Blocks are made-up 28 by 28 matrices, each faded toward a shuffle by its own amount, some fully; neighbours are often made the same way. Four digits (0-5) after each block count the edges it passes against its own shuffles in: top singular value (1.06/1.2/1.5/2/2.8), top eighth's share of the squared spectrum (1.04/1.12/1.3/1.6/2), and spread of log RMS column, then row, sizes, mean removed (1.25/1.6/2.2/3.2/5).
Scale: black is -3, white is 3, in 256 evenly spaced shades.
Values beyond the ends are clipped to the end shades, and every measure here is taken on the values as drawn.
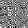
3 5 2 2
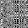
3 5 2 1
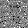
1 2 0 0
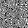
1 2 1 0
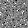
0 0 0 0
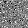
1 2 0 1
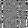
3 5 3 0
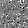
2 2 0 0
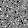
0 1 1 0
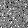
0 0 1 0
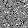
0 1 0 0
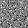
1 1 0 0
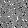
0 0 0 0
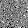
1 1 0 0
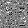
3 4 1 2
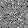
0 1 0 1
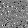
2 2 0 0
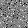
0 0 0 0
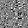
3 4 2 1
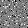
1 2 0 1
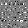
3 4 1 2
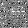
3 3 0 1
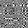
3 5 2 3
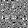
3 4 1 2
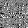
3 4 0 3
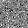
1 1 0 0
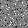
0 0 0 0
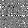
3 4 0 2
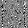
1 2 2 0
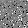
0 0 0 1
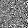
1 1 2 0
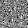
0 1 2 0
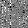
2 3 2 0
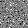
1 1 0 0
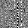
2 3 3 0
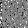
2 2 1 0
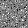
0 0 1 0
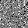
1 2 1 0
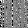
2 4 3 0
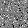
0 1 0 0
